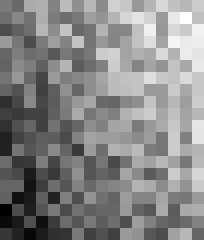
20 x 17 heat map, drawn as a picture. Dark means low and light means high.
The ninth with the lowest average is the bottom left. The values follow a bell shape. Neither half mirrors the other. The field climbs toward the top right. There are no regular stripes.
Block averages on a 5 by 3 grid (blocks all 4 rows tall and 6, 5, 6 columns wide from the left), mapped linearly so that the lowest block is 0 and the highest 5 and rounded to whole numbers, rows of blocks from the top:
335 / 234 / 134 / 124 / 022
